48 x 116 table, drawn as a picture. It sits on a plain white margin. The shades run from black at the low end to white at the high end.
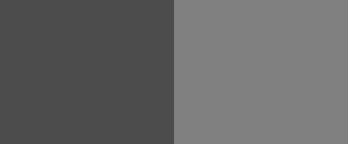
The table splits into one row of 2 panels. Panel 1,1: low, flat. Panel 1,2: middling, flat.
